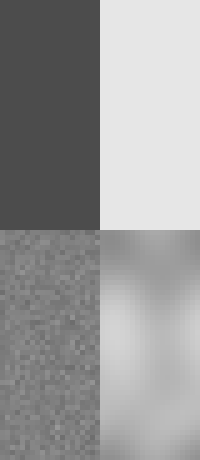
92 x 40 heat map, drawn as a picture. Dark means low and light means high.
The table splits into 2 rows of 2 panels. Panel 1,1: low, flat. Panel 1,2: very high, flat. Panel 2,1: middling, fine-grained, faint in contrast. Panel 2,2: high, smooth.
